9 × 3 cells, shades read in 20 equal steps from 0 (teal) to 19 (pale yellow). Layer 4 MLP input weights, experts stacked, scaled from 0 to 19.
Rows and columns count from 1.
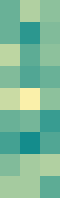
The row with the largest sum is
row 5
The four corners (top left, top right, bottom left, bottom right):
7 10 12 6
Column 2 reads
13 2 6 5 19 8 0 12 12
